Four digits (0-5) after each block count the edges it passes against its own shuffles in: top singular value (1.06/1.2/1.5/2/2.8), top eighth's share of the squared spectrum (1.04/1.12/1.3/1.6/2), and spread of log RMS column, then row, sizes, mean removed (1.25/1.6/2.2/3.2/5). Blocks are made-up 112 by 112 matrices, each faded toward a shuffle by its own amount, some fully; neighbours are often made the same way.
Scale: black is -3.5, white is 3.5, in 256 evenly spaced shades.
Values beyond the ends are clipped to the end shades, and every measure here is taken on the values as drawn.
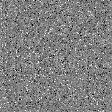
3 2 1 0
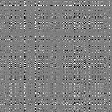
5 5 4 4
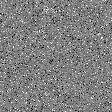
0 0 0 0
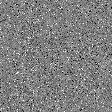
0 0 1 0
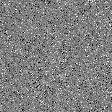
0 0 1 0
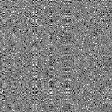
5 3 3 2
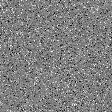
2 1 0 0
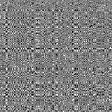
5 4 4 4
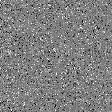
3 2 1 0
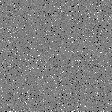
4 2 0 1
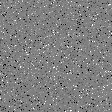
0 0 0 0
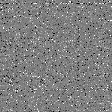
3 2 0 1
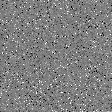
2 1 0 0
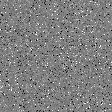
2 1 0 0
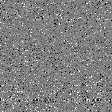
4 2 0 2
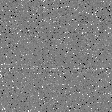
3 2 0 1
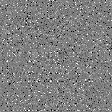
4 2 1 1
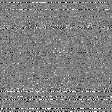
3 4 0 4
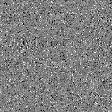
4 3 1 2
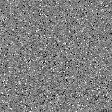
3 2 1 1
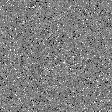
2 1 0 0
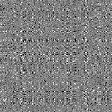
5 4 3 3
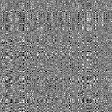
5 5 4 3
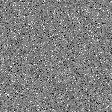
1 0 0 0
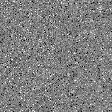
3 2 1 1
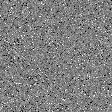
2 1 0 0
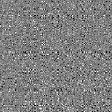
5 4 3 3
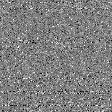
1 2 0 3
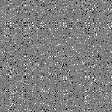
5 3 2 2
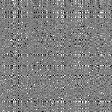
5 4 3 3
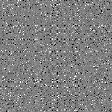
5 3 2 2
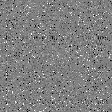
4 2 1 1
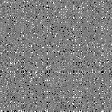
5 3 2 2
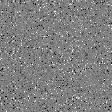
3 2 1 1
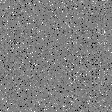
3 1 0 0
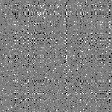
5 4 3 3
